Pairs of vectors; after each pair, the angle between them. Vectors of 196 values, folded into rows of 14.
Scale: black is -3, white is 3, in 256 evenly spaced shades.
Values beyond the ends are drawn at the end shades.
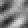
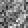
partly aligned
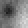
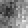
nearly parallel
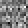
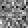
partly opposed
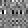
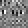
nearly parallel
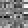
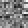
nearly parallel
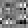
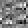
nearly parallel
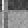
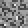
orthogonal
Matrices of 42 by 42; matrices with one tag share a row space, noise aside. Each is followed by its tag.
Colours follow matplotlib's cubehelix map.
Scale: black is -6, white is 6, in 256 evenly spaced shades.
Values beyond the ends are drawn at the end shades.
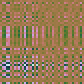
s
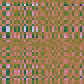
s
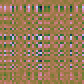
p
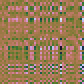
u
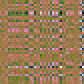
u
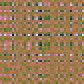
p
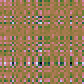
p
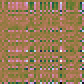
u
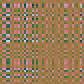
s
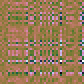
u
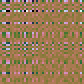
s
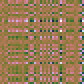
u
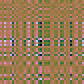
p
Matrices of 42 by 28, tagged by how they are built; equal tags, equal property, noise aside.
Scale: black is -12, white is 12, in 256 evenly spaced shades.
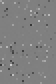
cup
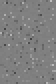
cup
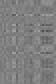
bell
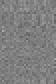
bell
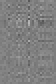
bell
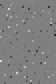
cup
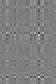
bell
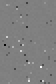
cup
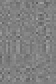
bell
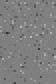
cup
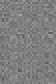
bell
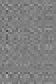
bell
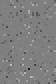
cup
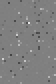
cup
